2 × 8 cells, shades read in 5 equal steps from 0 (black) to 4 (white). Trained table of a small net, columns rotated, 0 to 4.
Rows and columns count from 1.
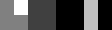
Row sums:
11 9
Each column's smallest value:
2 2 1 1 0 0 3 0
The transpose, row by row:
2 2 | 4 2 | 1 1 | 1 1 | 0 0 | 0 0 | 3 3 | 0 0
